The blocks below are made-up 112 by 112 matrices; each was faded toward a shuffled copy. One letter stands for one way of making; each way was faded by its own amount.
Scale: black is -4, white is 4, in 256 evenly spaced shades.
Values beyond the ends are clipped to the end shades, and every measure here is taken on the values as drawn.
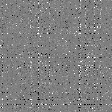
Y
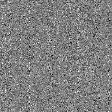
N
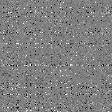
Y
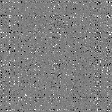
Y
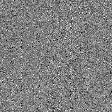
N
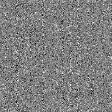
N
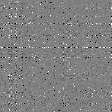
Y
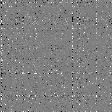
Y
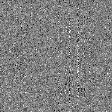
N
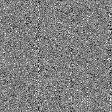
N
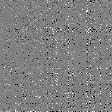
Y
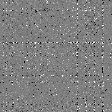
Y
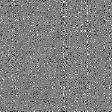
Y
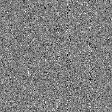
N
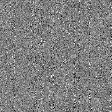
N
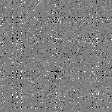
Y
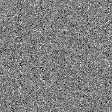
N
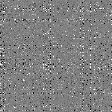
Y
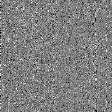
N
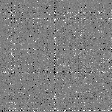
Y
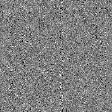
N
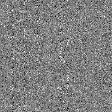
N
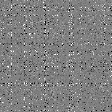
Y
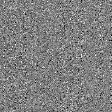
N
